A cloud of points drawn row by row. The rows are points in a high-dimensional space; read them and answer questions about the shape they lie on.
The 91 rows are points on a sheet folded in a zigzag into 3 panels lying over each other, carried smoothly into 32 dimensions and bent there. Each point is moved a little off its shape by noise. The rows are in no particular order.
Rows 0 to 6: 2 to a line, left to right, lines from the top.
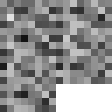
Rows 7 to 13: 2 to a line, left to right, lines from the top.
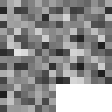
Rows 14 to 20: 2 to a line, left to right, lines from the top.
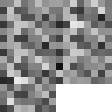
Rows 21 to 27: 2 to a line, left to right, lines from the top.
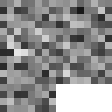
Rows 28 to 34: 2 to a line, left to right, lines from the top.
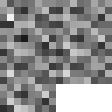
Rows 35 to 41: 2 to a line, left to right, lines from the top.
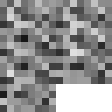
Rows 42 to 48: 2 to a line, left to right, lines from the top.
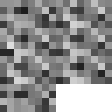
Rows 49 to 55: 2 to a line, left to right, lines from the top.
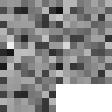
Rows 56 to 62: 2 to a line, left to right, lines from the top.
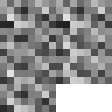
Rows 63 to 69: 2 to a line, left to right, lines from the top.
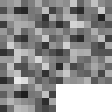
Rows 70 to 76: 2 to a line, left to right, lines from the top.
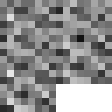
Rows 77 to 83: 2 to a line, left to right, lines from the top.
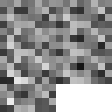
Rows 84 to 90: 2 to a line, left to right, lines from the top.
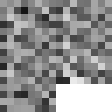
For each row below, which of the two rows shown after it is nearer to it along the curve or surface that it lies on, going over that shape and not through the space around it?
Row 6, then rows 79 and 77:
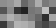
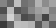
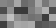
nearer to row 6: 77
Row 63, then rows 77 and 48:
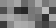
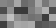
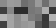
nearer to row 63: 48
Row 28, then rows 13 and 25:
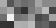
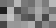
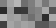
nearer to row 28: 13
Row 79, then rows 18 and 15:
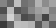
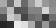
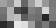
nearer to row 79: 18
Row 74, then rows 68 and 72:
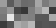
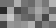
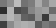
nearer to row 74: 68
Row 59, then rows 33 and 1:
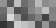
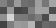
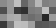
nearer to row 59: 33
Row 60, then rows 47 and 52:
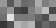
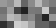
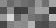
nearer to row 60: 52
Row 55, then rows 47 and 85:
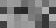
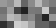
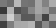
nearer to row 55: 47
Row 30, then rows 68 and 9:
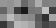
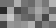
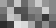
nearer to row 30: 9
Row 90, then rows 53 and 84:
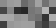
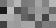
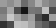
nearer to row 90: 84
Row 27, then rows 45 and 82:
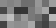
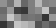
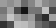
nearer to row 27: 45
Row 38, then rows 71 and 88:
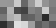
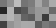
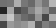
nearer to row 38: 71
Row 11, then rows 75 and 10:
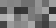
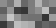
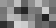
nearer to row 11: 75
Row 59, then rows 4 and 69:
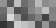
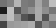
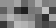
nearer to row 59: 4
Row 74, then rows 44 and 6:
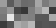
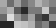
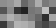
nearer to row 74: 44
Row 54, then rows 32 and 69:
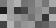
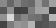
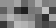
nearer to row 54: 69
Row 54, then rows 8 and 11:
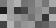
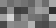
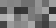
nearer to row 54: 11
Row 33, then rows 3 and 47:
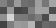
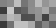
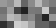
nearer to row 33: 3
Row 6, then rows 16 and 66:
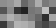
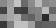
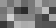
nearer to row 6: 16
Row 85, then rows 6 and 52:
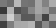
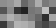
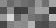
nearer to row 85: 52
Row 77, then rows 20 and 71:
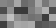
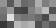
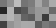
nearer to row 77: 71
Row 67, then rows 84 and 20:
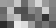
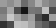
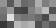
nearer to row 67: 84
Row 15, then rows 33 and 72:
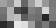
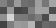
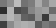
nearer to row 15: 72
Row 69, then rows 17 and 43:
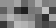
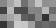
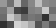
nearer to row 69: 17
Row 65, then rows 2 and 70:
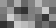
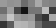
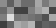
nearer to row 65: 70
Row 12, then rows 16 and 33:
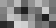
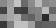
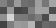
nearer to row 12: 16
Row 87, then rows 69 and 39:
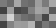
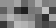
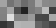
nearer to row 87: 39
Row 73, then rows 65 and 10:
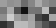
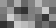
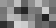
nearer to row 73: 10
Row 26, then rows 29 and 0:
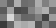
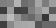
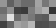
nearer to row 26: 0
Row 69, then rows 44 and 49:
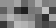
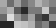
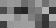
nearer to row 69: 49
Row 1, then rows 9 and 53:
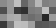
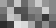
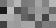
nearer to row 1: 53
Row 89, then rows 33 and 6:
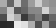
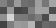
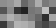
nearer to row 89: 33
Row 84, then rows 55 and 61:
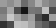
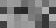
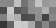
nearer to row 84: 55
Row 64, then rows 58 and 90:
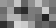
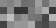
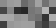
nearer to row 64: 90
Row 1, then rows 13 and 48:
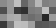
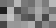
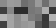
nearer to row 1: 48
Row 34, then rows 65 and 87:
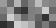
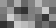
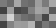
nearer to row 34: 65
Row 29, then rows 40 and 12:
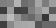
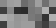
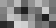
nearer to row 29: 40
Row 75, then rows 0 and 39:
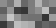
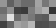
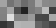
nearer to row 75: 39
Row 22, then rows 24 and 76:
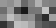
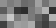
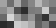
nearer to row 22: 24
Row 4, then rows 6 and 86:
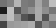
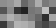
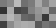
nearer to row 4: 86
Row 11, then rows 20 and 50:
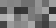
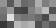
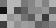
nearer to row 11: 50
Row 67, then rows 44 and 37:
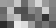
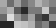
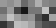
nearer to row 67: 37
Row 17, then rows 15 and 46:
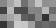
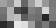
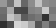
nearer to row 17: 15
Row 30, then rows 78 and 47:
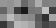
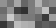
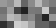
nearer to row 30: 47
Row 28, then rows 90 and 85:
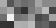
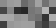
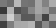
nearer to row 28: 85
